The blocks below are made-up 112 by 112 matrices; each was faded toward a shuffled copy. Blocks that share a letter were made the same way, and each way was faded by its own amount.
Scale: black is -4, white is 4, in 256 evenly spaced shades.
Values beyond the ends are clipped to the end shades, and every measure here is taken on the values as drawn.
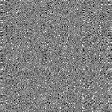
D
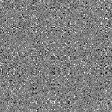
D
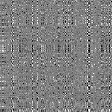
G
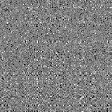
D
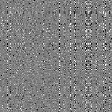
G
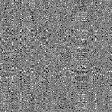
D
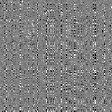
G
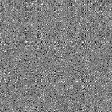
D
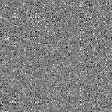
D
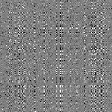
G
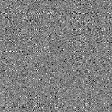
D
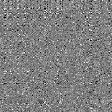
D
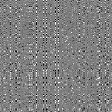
G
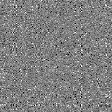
D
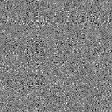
D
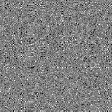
D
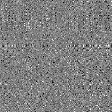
D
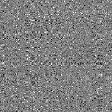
D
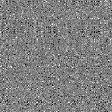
D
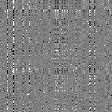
G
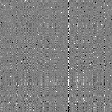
G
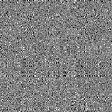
D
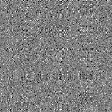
D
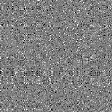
D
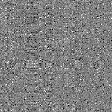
D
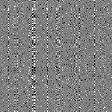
G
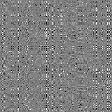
G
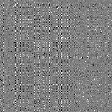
G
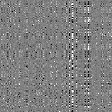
G
